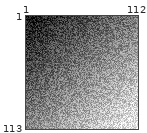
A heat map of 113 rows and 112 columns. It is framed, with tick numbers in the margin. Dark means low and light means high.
Stripes: none. Ninth with the lowest average: top left. Ninth with the highest average: bottom right. Odd rows or columns: none. Slope: up to the bottom right.
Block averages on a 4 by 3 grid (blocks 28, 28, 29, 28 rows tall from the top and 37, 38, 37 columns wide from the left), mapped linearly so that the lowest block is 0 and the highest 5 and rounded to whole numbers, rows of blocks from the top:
0 1 2 | 1 2 3 | 2 3 4 | 3 4 5
